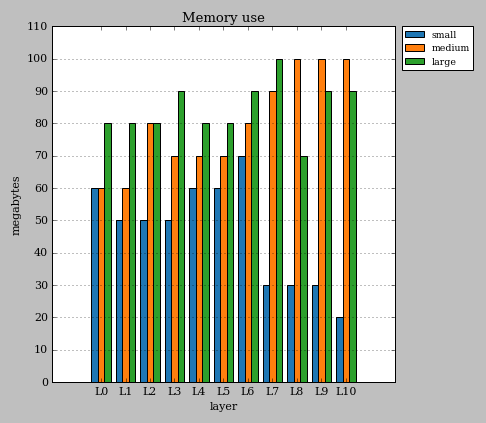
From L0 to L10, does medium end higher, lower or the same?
higher
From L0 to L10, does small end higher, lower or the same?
lower
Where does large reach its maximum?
L7
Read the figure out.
Title: Memory use
x-axis: layer, ticks L0 L1 L2 L3 L4 L5 L6 L7 L8 L9 L10
y-axis: megabytes, ticks 0 10 20 30 40 50 60 70 80 90 100 110
Legend: small, medium, large
Values:
small: 60 50 50 50 60 60 70 30 30 30 20
medium: 60 60 80 70 70 70 80 90 100 100 100
large: 80 80 80 90 80 80 90 100 70 90 90
